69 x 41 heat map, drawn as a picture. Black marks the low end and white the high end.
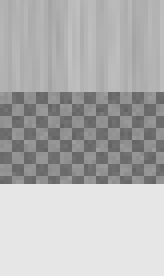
It is made of 3 by 1 panels. Panel 1,1: high, streaked downward, faint in contrast. Panel 2,1: middling, checkered. Panel 3,1: very high, flat.
